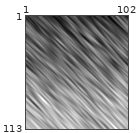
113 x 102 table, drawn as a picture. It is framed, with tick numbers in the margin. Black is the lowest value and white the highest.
On average the colour sits 50% of the way up the scale. Streaks slant down to the right. No lone cell stands out from its neighbours. No row or column stands out. There is an overall slope up to the bottom.
